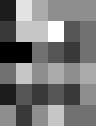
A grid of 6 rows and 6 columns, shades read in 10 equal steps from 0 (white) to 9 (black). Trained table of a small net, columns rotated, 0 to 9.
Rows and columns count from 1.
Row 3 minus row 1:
1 8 2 2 3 1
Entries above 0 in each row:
6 5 6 6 6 6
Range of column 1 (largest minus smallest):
5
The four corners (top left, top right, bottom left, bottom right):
8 4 4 5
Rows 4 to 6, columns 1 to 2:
5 2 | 8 6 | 4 7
